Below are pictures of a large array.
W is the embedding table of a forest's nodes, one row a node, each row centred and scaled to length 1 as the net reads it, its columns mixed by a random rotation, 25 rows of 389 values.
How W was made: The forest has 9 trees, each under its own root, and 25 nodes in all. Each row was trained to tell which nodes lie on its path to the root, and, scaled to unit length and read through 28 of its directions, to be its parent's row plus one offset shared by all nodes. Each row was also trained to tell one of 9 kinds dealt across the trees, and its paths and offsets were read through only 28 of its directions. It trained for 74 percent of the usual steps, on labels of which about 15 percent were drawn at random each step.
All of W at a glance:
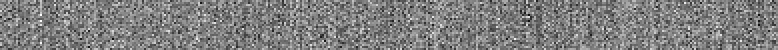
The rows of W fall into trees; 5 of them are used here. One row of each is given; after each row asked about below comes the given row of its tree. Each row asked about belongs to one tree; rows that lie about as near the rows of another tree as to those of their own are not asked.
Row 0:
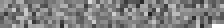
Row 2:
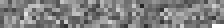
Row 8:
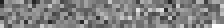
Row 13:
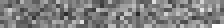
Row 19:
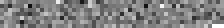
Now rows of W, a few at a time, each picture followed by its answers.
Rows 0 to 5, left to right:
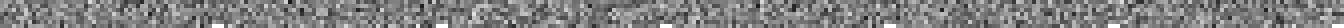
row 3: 0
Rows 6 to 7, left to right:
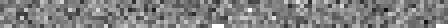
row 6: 19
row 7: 0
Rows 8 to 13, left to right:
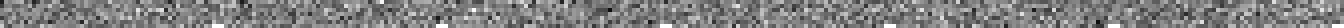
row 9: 13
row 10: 0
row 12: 0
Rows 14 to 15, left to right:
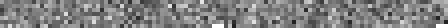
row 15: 2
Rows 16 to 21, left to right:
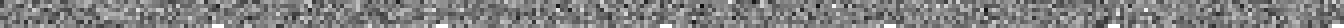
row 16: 8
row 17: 13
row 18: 13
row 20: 2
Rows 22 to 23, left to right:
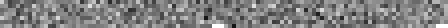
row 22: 19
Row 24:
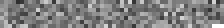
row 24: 19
